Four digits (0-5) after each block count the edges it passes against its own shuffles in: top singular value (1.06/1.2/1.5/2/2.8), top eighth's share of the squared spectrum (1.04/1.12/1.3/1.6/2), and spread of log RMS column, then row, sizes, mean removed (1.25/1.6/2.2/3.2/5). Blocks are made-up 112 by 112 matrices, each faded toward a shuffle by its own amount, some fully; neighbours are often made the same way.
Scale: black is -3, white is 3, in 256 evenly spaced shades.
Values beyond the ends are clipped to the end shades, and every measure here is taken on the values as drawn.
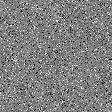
2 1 0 0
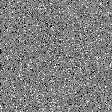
3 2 1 1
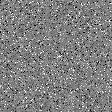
2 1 0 0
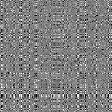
5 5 4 4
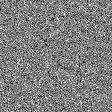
0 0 0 0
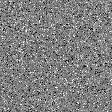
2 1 0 0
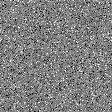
1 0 0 0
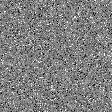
2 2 0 0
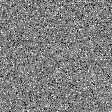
2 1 0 0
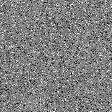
0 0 0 0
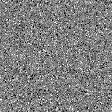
3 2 1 1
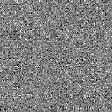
4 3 2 2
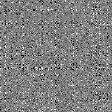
2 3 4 3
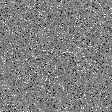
0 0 0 0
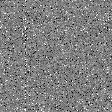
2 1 1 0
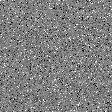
0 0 0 0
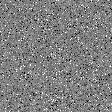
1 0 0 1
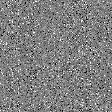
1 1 2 0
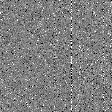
3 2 2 0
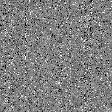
1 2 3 0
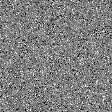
0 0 1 0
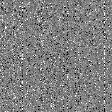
2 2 3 0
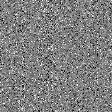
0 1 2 0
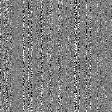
2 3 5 0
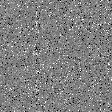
1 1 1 0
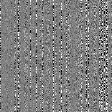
2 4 5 0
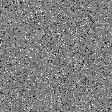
1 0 1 0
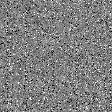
1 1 2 0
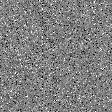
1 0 1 0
